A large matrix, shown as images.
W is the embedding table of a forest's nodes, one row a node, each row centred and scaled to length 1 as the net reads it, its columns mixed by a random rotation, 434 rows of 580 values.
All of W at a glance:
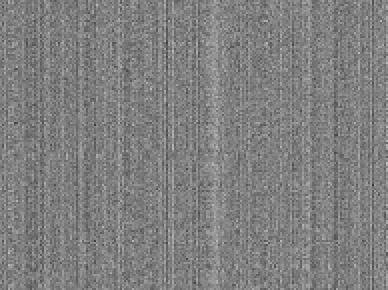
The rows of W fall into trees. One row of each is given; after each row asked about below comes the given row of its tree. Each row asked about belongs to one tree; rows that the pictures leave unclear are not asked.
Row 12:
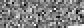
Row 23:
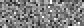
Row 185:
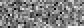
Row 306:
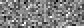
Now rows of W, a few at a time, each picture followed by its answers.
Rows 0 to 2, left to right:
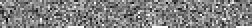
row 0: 185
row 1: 185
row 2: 23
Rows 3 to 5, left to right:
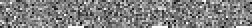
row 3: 185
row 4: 185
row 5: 23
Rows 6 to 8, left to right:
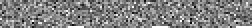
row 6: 306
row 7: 23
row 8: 306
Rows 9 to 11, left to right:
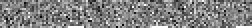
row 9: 185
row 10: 23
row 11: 23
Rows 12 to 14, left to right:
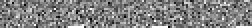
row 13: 185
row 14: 23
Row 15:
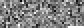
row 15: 12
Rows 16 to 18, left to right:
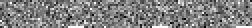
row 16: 185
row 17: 185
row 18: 12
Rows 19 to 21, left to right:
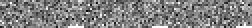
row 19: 185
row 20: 12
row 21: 185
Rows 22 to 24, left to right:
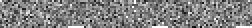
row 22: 23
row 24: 23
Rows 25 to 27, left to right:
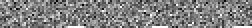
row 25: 306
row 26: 306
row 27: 306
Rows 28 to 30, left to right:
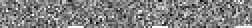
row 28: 23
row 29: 185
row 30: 12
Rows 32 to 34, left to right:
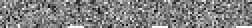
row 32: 12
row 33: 23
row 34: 23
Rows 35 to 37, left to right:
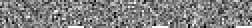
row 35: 185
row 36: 23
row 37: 12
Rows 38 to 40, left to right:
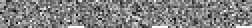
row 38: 23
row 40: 185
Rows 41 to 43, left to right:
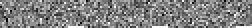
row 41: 185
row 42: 306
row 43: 306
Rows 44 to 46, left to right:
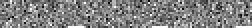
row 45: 306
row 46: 12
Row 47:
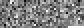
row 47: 12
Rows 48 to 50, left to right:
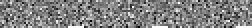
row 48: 185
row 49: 23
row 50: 185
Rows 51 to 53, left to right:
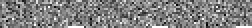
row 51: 23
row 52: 185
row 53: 23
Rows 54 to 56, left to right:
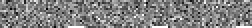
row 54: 23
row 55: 306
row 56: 23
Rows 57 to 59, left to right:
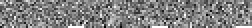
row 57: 185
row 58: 12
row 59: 12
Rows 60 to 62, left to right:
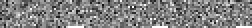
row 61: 23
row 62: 23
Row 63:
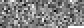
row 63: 12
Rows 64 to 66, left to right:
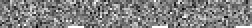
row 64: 12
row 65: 12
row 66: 12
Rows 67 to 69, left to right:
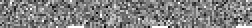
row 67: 12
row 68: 12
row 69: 185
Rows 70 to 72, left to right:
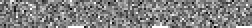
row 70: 12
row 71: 185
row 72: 306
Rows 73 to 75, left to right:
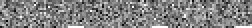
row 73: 23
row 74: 23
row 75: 12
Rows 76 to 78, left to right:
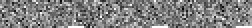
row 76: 23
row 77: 12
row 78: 12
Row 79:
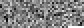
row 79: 185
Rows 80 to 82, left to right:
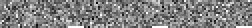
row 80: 12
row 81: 12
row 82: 23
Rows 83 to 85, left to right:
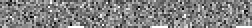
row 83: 23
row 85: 12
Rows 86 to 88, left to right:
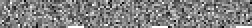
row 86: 12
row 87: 306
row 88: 23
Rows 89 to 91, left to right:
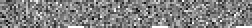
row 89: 23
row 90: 12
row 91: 306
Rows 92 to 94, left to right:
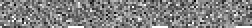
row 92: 306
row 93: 23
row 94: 306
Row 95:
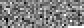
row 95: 185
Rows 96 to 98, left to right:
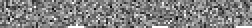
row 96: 12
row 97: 306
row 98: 12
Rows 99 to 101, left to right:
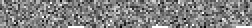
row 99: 23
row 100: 12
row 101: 12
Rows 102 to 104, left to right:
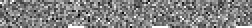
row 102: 185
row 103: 306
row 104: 306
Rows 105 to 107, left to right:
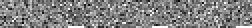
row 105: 306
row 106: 306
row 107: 23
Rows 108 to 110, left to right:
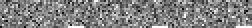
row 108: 23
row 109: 12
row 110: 12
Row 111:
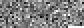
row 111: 185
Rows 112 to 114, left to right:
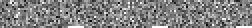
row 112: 12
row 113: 23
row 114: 23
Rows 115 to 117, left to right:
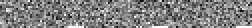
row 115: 185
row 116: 306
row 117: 185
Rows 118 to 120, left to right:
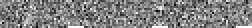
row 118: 12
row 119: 185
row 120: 12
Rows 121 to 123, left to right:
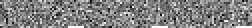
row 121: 185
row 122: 23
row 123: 185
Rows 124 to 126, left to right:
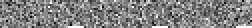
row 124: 23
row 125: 23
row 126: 185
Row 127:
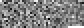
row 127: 23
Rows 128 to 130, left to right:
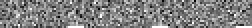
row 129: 12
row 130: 306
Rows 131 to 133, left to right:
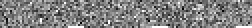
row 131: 185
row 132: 306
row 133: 12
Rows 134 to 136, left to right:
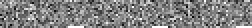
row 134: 12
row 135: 23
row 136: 23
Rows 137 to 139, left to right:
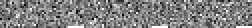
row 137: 12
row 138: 12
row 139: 23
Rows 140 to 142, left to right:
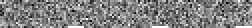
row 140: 185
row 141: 23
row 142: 12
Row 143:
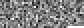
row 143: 12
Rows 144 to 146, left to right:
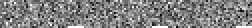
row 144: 12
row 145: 23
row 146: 185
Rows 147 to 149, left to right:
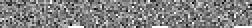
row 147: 23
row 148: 23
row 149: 306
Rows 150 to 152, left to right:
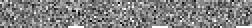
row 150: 185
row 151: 23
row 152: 306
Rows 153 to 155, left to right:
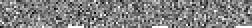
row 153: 185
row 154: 12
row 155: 12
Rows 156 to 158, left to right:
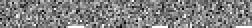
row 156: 12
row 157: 12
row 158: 12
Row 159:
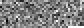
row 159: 185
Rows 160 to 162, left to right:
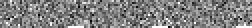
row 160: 12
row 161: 185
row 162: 185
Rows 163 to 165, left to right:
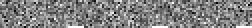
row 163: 23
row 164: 23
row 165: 185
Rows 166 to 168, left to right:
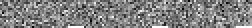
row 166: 306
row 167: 185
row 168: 12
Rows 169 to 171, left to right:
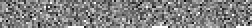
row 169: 23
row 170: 185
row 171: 185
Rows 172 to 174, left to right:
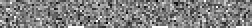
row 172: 185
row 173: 306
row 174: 23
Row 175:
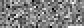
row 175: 12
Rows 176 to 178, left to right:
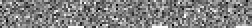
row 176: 185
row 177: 185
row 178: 12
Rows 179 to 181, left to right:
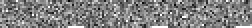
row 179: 23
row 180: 12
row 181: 12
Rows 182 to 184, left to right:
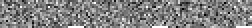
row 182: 23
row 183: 185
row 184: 185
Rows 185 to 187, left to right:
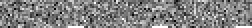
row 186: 185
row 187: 23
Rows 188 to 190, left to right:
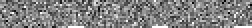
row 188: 23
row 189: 12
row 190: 306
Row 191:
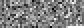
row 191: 12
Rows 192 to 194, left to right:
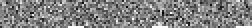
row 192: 23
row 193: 185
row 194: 12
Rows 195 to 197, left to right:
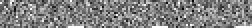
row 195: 12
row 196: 23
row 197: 12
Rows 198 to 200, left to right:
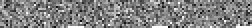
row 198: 23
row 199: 12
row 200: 185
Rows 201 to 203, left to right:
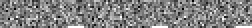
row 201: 12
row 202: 12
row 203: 12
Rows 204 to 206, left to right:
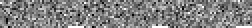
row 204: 185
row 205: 185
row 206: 12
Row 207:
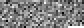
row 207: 23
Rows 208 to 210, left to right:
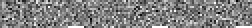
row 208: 23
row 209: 185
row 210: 23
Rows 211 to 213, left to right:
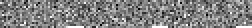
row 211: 306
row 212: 185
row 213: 12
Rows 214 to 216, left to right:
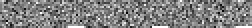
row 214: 23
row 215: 306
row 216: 12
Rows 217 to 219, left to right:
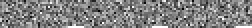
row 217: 23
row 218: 23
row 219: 12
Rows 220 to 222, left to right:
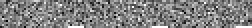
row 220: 23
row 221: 23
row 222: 23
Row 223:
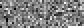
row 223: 185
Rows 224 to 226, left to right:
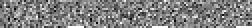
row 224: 12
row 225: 185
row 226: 185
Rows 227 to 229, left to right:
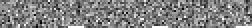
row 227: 12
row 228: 306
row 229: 12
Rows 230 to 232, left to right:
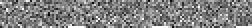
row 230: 185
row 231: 306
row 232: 306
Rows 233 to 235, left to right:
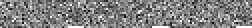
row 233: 306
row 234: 185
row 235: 306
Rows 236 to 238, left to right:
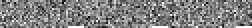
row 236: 306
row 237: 306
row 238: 306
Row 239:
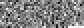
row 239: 185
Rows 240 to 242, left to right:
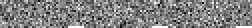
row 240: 185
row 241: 12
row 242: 23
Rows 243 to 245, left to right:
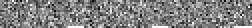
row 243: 12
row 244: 23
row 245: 306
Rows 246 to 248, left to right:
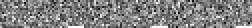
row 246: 306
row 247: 12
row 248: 12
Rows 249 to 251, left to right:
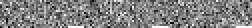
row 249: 185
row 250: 23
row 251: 12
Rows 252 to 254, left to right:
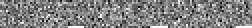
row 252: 23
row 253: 12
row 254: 12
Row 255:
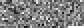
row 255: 23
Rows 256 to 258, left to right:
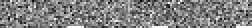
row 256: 12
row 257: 306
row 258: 185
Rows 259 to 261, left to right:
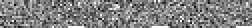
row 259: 306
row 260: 12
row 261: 306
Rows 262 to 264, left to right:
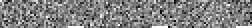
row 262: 23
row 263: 12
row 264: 23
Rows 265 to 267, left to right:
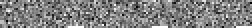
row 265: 185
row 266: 12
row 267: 23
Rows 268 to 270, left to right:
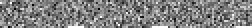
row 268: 185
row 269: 12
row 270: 185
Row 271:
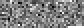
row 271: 12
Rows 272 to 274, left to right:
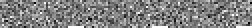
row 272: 23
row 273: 185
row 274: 185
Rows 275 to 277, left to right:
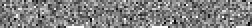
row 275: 12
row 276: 185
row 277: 185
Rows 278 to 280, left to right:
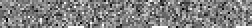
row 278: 185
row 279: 12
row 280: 185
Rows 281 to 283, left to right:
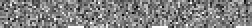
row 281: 12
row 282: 12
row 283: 12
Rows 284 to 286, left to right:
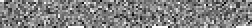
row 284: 23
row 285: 185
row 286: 185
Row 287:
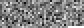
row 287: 185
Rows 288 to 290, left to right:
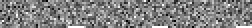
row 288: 12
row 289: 306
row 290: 23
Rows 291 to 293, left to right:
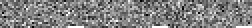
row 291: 306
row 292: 306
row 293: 12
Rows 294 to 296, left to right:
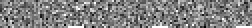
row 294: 185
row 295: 185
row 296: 12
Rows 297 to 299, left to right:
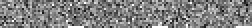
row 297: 306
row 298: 185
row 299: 12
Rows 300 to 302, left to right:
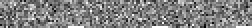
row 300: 12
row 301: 23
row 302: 12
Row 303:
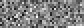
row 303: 12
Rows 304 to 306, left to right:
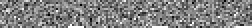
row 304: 185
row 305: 185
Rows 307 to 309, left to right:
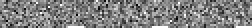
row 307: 23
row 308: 12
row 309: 12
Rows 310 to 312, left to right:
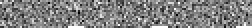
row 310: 185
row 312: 185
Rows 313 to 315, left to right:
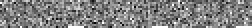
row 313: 185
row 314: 23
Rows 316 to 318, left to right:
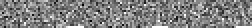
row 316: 306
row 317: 23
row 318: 12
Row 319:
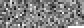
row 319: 12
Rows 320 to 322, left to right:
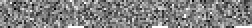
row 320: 185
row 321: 185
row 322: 12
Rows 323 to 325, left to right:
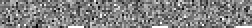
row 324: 12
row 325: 12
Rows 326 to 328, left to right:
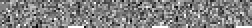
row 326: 12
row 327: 185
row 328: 12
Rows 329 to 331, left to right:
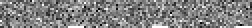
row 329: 185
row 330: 185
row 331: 306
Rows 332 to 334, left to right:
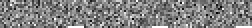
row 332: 12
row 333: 23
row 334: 12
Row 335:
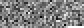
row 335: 185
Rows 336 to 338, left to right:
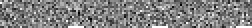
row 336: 185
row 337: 185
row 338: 23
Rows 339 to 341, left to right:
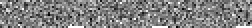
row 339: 185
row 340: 185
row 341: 185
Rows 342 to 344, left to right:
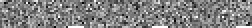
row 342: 23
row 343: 12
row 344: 185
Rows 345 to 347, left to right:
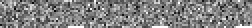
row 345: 12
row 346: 12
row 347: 12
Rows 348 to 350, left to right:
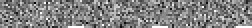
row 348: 23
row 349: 12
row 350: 12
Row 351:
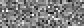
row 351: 23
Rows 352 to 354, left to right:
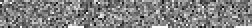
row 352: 185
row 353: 12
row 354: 12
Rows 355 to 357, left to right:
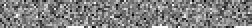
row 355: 12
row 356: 185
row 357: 12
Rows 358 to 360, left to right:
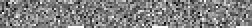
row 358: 12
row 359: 185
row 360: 23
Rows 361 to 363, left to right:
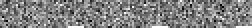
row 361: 23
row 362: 23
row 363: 12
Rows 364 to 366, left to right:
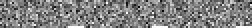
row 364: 12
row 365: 12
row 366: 23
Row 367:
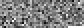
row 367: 306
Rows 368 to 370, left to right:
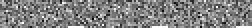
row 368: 23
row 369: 12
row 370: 23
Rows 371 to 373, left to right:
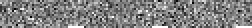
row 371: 185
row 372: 185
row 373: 23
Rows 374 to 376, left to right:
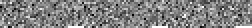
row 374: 185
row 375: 185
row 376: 12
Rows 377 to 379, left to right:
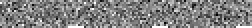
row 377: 185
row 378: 185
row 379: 185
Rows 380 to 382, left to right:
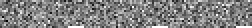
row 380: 23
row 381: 23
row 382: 23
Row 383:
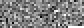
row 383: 185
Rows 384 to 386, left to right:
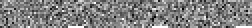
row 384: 185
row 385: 185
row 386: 12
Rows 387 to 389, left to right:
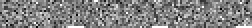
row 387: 23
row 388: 12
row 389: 12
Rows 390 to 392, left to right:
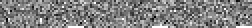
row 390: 185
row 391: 185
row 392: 23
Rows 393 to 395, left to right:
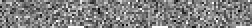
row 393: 185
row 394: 23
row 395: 23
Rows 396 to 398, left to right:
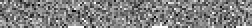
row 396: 185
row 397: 185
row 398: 185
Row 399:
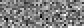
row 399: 185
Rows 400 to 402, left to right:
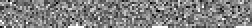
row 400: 185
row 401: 185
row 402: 12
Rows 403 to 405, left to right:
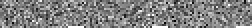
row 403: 185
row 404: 185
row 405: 23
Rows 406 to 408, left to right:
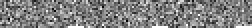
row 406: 12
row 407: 23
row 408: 12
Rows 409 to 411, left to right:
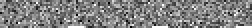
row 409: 23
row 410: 306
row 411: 306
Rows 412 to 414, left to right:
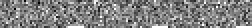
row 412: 12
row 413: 12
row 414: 23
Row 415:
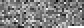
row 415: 306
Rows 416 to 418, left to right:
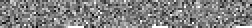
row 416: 12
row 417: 185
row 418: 306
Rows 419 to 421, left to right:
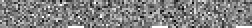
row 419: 23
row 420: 12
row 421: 23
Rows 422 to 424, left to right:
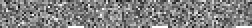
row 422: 23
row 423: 12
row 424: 23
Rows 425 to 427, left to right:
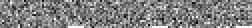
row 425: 12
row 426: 185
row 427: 185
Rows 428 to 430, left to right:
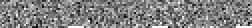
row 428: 12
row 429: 185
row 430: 185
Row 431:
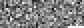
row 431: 12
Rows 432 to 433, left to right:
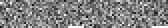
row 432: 185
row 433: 23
